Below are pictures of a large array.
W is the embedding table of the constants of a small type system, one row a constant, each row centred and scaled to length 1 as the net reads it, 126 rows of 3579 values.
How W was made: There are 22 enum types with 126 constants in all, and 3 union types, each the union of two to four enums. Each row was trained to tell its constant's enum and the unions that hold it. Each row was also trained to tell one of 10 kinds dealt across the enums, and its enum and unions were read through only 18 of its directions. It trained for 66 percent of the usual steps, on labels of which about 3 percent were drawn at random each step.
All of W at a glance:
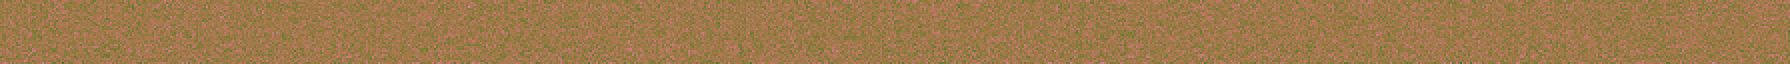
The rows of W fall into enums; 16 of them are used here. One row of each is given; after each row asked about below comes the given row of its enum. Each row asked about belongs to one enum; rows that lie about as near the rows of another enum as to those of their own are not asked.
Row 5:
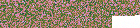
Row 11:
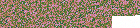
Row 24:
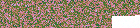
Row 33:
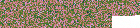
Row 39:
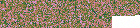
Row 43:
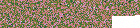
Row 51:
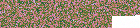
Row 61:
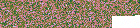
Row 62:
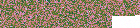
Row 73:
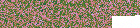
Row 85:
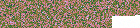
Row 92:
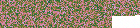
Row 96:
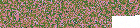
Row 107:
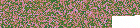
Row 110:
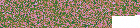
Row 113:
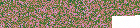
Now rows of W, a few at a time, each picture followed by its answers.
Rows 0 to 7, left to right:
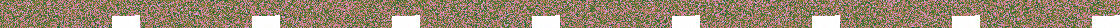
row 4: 113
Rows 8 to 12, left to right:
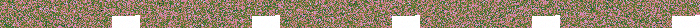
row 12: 24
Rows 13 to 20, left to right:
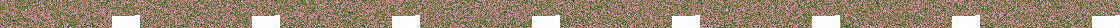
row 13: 11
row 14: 39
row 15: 62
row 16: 107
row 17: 110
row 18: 39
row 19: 110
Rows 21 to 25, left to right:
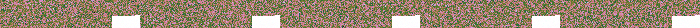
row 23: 5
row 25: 43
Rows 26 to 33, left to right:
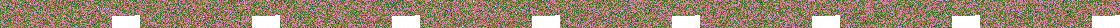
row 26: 113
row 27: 85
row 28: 39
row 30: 11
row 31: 92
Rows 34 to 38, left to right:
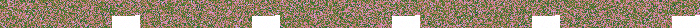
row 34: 5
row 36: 110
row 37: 110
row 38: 24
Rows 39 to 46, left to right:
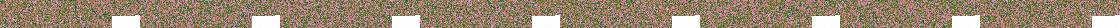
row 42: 24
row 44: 61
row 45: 107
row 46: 96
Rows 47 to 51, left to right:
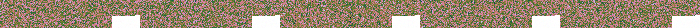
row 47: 51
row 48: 62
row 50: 107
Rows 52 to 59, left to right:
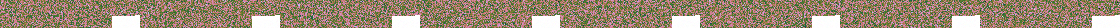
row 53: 5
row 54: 43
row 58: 33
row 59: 113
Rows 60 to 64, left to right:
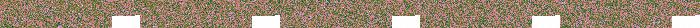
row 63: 107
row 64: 43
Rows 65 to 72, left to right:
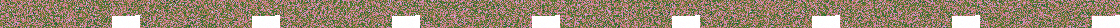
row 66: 51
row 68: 24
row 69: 92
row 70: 51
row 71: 73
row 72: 43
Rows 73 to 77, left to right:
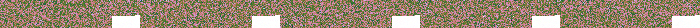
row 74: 43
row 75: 113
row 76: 113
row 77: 33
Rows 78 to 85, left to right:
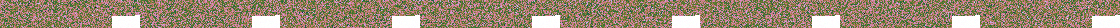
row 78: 73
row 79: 96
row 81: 92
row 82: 96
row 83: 73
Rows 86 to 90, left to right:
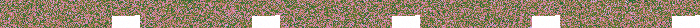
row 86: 11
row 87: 107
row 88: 24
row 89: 24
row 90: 92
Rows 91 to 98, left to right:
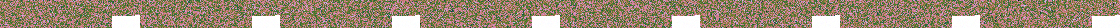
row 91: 24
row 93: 92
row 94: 39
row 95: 43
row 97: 11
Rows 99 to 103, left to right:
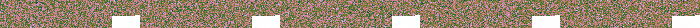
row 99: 107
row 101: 5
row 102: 5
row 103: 5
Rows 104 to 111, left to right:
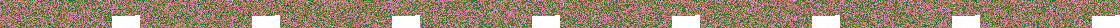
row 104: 92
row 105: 39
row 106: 85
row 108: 43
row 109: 39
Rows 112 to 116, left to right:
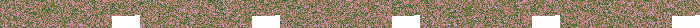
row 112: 5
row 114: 11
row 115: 96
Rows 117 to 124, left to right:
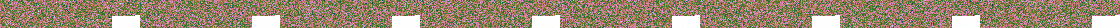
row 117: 85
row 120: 107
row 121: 39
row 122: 92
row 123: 113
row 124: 51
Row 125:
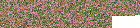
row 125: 61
